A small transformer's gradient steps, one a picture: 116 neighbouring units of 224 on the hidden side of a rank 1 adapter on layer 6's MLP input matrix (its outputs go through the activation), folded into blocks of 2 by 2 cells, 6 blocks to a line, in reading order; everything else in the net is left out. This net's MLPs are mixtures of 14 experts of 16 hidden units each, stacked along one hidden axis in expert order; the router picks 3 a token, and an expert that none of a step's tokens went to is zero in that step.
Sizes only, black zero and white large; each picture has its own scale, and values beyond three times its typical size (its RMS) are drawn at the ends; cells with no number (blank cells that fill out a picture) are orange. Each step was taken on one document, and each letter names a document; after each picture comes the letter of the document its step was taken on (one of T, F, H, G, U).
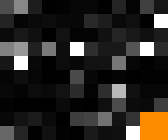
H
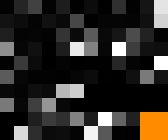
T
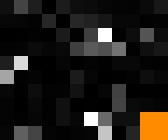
H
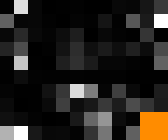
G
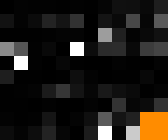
H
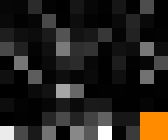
T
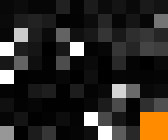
H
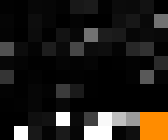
T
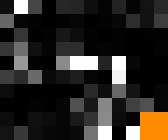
G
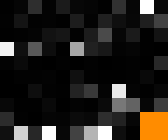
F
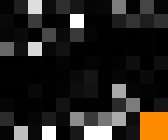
F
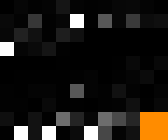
F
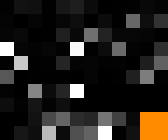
T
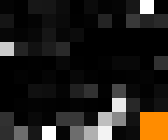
F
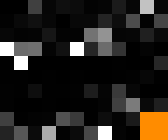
F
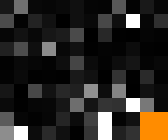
G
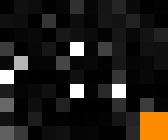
H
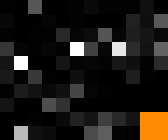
T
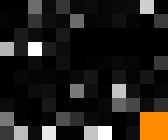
F
